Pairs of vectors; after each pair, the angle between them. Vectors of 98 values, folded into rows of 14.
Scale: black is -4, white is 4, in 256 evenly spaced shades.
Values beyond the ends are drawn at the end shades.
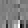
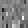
partly aligned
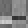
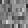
partly aligned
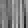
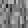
partly aligned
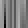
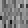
partly aligned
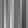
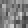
partly aligned
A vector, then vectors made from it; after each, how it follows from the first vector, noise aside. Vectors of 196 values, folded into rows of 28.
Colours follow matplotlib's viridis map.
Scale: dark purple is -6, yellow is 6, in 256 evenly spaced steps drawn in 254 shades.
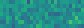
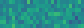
negated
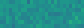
shrunk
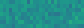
shrunk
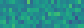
negated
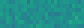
shrunk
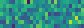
scaled up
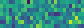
scaled up
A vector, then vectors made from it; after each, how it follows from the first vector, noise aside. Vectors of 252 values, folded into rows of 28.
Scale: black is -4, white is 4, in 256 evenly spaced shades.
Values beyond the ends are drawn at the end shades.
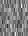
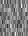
copied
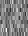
reversed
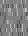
partly zeroed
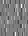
partly zeroed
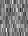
reversed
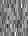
copied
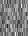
copied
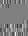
partly zeroed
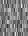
copied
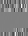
partly zeroed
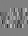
partly zeroed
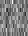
reversed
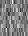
reversed
